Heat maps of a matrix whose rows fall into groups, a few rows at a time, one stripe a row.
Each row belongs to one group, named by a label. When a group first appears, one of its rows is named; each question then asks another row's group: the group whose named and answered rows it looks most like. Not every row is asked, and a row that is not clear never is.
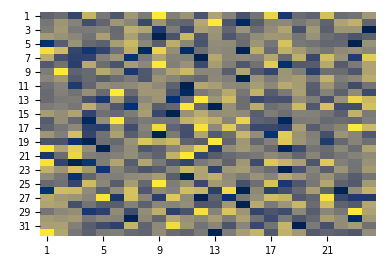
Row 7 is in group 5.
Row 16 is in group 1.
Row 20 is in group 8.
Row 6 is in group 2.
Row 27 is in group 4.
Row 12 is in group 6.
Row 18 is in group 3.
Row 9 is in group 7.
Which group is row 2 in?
2
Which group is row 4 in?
4
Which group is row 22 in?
5
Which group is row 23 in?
8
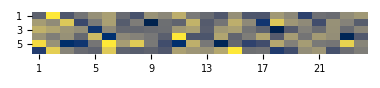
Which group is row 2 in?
3
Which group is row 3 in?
8
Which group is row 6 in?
1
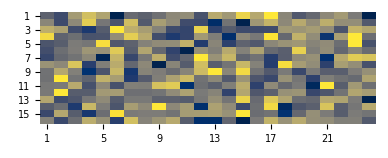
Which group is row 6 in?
6
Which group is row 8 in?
3
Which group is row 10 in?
7
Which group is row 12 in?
7
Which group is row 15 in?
1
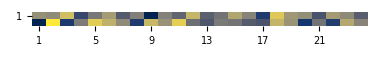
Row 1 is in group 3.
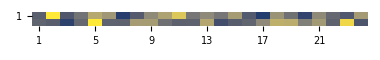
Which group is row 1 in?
7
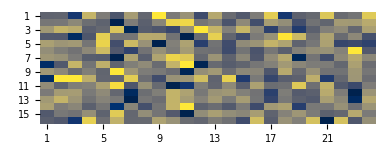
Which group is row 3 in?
1
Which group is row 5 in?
4
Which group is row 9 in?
6
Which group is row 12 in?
7
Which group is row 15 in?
6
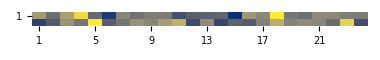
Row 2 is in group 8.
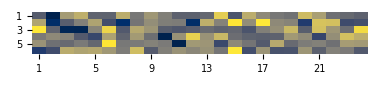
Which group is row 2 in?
5
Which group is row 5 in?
6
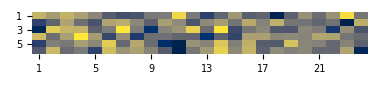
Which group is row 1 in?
8
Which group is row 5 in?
6
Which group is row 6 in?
6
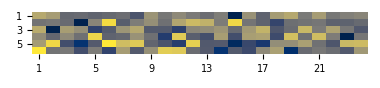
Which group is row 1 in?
2
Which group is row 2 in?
1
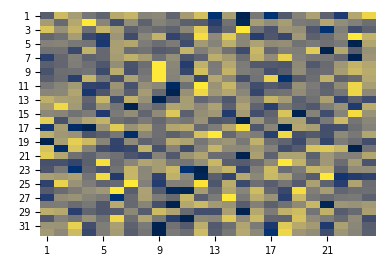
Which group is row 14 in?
7
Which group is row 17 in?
1
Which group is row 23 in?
2
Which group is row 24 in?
4
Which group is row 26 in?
6
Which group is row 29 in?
2
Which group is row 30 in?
6
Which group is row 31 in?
3
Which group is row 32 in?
3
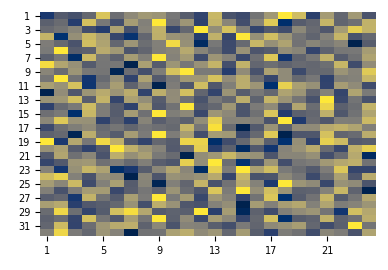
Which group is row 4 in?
5
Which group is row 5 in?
4
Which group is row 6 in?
7
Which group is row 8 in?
7
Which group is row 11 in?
3
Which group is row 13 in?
4
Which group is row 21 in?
6
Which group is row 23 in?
5
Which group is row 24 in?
7
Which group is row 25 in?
3
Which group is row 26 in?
5
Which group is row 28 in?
2
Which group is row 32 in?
7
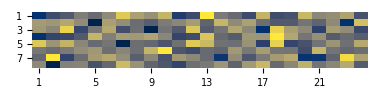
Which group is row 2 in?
8
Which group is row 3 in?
3
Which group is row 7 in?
7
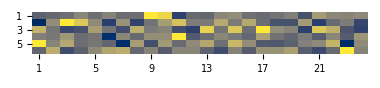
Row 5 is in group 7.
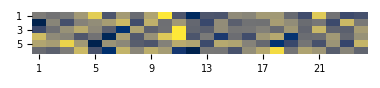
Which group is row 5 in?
8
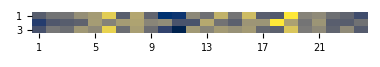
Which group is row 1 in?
6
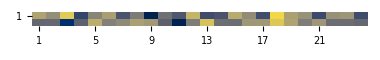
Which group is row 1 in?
3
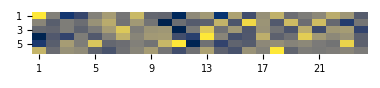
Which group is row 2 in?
6
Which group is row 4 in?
2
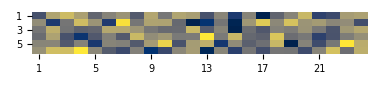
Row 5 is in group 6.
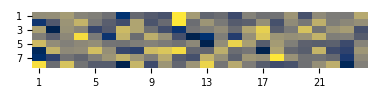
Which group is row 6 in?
7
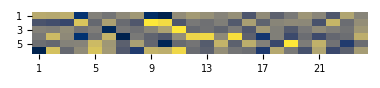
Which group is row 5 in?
6
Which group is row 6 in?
7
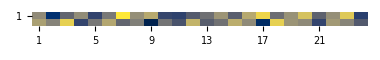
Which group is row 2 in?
3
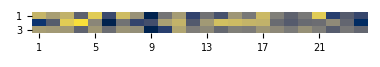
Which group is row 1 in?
4
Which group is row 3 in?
4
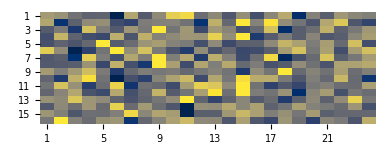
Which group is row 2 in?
5
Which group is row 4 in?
1
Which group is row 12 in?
1
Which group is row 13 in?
8
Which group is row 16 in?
7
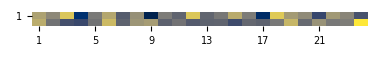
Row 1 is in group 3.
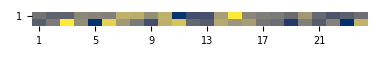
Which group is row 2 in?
8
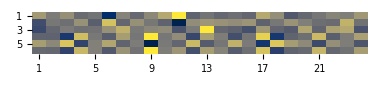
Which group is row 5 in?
3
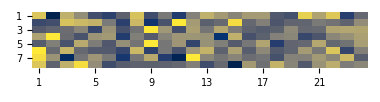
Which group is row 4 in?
7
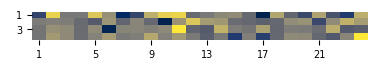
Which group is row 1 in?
7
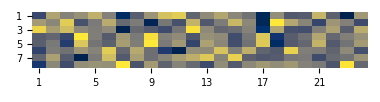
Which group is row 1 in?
7
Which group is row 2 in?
3
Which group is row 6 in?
6
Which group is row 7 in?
1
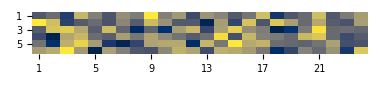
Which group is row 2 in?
2
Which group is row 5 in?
5
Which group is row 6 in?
8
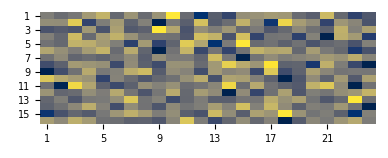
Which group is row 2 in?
3
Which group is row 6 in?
4
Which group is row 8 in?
5
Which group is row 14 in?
5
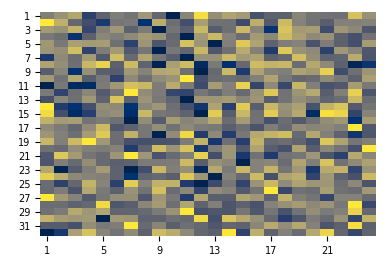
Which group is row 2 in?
2
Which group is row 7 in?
6
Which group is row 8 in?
4
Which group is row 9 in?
2
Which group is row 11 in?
1
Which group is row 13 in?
6
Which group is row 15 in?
5
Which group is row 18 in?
4
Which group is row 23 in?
5
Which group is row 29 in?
8
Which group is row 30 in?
8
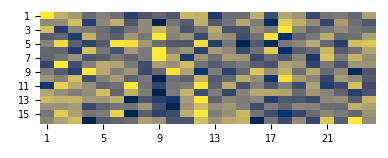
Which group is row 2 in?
3
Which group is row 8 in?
7
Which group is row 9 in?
4
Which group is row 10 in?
3
